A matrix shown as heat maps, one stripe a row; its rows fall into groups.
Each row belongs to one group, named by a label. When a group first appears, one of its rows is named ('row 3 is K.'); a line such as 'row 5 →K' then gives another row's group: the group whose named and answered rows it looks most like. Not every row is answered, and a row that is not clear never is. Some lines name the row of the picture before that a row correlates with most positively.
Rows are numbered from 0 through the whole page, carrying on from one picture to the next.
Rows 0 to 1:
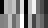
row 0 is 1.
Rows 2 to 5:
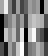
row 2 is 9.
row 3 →1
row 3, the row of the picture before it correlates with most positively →0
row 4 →1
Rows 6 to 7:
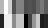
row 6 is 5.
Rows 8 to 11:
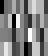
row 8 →1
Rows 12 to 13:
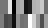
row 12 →5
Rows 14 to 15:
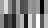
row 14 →9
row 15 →9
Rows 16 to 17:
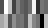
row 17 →9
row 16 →5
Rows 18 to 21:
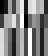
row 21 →9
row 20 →9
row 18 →1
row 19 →1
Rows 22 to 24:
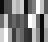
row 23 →9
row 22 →1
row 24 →5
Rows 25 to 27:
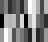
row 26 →1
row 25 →9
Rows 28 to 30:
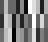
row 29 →5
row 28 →9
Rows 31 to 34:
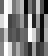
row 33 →9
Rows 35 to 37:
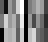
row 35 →1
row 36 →1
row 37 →1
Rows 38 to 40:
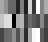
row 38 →9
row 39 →5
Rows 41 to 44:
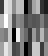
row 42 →5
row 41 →1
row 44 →5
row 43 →5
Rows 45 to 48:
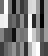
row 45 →9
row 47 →9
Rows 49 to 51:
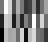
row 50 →5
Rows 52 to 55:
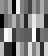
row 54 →5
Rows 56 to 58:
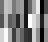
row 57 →9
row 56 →1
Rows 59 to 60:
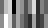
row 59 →5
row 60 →5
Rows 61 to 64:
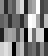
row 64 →5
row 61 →1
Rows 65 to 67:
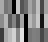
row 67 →1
